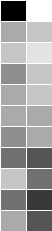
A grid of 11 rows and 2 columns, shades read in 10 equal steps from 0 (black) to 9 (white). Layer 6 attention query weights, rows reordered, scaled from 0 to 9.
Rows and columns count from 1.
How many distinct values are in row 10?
2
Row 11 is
6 3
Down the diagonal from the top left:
0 7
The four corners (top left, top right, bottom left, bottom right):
0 9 6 3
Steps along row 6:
same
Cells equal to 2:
1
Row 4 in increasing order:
5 7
